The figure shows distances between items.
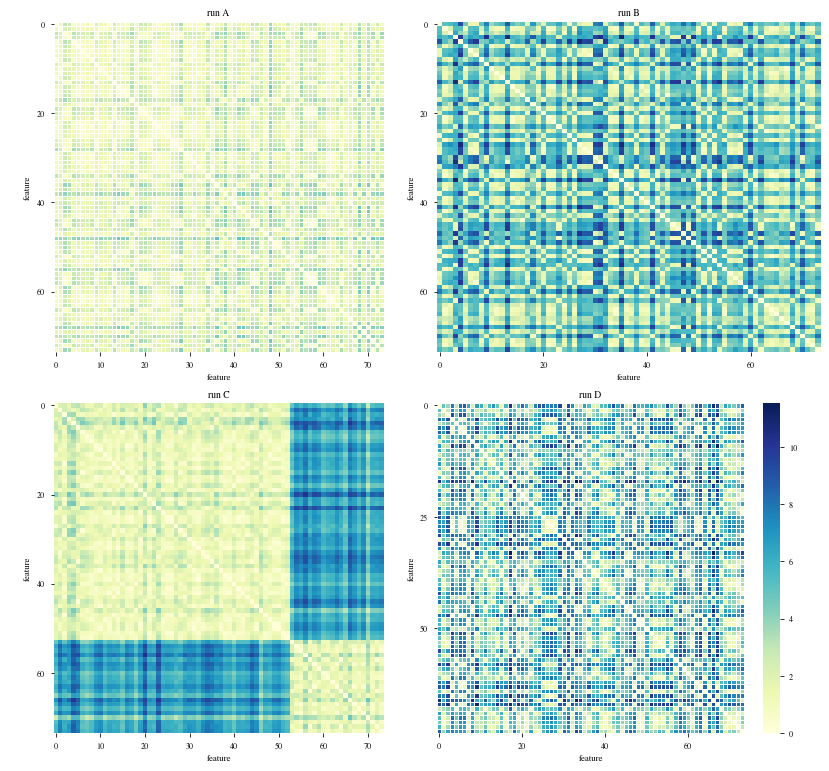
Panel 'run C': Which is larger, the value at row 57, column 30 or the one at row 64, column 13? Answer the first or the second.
the first
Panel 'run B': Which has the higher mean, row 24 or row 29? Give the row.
29
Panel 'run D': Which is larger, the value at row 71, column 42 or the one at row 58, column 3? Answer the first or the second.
the first
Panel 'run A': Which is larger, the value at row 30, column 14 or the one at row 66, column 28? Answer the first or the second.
the second
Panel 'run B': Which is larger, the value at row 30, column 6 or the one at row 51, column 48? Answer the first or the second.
the first
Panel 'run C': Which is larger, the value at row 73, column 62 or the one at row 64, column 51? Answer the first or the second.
the second
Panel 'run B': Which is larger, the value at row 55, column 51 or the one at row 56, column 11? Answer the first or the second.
the first
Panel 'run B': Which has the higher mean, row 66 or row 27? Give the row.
27
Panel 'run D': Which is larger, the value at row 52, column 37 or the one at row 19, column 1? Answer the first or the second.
the first
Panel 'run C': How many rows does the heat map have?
74
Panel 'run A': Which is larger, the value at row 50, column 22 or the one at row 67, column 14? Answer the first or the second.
the first
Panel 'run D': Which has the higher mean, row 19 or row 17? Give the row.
17
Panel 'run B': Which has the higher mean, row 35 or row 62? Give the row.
35
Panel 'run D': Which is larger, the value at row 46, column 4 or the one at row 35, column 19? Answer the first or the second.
the second
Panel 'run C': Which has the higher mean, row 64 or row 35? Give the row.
64
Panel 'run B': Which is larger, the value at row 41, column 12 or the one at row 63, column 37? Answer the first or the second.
the first
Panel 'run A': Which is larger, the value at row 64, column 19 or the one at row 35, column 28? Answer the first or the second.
the second
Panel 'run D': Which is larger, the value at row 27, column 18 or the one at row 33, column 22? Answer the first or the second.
the first
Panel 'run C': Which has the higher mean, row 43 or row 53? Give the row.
53
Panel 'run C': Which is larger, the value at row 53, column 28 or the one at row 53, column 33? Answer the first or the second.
the second
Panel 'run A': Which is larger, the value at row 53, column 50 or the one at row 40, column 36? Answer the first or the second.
the second
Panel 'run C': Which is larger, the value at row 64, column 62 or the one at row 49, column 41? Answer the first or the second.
the first
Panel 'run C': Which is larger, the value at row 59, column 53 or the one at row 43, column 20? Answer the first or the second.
the first
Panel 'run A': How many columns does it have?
74
